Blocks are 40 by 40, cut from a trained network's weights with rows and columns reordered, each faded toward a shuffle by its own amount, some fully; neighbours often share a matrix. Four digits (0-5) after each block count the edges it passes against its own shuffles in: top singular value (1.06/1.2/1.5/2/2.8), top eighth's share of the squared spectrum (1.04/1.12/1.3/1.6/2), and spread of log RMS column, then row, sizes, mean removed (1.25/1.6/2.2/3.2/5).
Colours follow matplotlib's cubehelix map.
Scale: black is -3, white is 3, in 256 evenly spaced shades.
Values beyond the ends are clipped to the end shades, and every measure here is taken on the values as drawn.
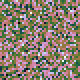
1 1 0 0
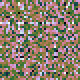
4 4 2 2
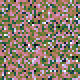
3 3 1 1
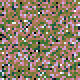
2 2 1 0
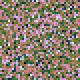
0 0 0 0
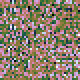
3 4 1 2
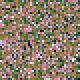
1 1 0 0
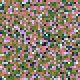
2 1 0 0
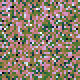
2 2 0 0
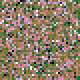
0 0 0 0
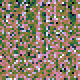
2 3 0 1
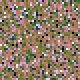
0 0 0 0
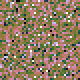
0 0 0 0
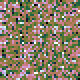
3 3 1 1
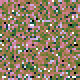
2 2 0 0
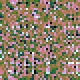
3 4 2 2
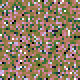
0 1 0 0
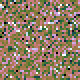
1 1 0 1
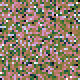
0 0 0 0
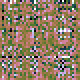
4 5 3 3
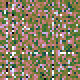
3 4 2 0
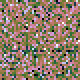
1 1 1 0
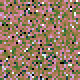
0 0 0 0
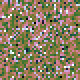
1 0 0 0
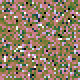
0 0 0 0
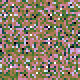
3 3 1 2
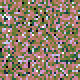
2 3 1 1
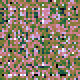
4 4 2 2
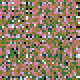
4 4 2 2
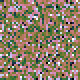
3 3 1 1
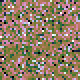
1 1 0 0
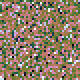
2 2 0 0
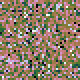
2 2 1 1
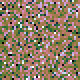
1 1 0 0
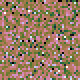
1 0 0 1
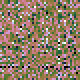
2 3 3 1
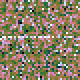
2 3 1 1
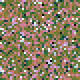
0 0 1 0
